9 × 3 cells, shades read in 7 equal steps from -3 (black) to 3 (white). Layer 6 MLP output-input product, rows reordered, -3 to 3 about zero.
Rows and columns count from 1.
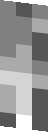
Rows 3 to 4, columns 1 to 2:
0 0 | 0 1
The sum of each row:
-1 1 -1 0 2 5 2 2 1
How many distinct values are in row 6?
2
